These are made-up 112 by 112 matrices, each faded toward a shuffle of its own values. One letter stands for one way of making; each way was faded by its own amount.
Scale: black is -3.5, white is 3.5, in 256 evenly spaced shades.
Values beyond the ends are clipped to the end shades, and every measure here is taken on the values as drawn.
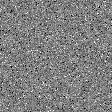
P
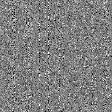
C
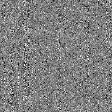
C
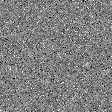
P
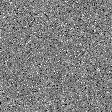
P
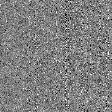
C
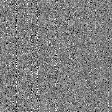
C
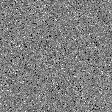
P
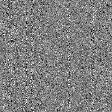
C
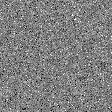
P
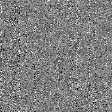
C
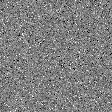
P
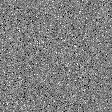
P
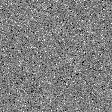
P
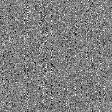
C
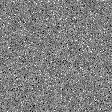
P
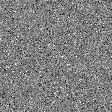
P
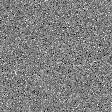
P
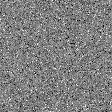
P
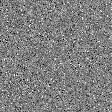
P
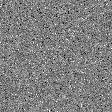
P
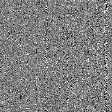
C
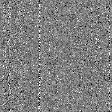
C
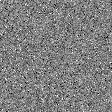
P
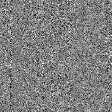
C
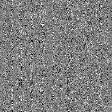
C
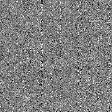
C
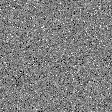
P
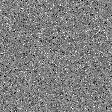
P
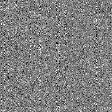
C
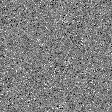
P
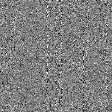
C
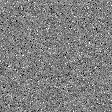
P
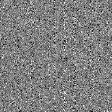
C
